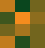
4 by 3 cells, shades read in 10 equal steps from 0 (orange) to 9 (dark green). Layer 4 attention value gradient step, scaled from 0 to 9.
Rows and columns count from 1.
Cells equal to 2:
2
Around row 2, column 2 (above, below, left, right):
9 3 7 4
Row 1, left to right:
2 9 5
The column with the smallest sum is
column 1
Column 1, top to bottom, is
2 7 5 2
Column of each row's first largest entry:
2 1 1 2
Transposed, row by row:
2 7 5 2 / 9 0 3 8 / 5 4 5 5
